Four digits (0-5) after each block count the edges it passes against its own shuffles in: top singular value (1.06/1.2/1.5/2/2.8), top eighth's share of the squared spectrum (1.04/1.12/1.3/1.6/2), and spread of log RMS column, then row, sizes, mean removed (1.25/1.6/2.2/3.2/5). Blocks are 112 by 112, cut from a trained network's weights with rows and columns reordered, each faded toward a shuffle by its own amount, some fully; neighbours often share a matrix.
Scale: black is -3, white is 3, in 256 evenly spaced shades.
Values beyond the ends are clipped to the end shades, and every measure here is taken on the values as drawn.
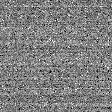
3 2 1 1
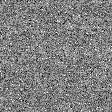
1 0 0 0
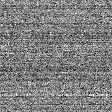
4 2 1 1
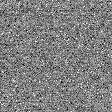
1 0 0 0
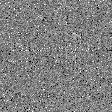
2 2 0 1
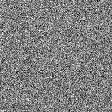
3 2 0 0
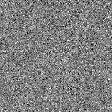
3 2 1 1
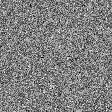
0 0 0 0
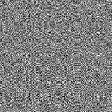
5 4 2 3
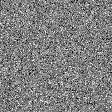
1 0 0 0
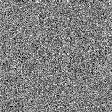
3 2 0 1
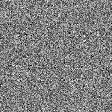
3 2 0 1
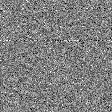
2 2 0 1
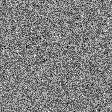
0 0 0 0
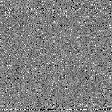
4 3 1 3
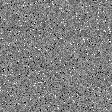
0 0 0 0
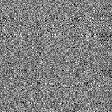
4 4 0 3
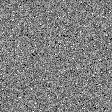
0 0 0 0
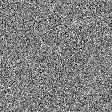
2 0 0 0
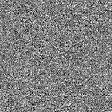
4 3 0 2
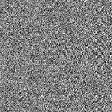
4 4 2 1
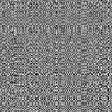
5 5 3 4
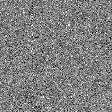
2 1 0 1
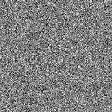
3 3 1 1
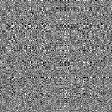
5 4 3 3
